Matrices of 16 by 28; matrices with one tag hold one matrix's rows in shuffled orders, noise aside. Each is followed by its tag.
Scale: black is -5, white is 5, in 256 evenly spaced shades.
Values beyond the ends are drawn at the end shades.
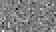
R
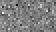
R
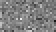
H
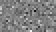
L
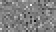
L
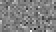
L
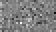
H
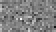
H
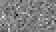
R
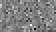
L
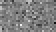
H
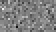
R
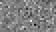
L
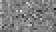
H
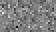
R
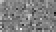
H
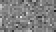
H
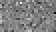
H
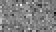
H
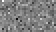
R
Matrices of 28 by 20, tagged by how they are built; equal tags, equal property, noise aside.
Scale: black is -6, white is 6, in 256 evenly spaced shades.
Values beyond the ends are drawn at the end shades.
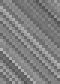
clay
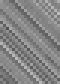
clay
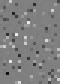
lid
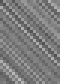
clay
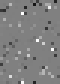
lid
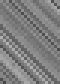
clay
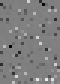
lid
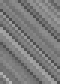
clay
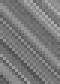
clay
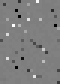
lid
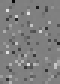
lid
